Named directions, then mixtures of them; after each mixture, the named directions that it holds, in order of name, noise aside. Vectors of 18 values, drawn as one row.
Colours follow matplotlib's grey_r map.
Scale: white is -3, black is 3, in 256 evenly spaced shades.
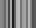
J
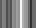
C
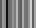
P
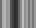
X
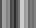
C, X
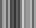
P, X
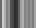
X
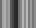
X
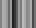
J, X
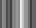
C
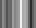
C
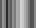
C, P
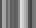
C, X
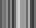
C, J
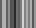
P, X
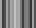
P, X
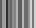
P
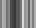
P, X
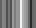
C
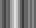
X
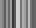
J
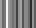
P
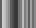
X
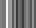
C, P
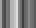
X
